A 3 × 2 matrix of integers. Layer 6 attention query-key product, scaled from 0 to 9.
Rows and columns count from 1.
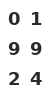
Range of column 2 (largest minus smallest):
8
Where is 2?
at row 3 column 1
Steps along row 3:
up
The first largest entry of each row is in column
2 1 2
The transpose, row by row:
0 9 2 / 1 9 4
